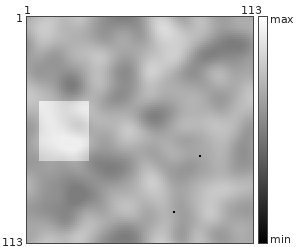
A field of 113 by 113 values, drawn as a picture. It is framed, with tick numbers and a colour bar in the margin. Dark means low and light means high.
Odd patch: higher, in the middle left. Slope: none. Lone odd cells: 2, each lower than its neighbours. Ninth with the highest average: middle left. Average level on the scale: 70%.
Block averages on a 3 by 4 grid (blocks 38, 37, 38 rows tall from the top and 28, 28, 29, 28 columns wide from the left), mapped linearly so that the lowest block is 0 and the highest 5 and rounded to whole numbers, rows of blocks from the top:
1130 / 5212 / 0022
